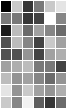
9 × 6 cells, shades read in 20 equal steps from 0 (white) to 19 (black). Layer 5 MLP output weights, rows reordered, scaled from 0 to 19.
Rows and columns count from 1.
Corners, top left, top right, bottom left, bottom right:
19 2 4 11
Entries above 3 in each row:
5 5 6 6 6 6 6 5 5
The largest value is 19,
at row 1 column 1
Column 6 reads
2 9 11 7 6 14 8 6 11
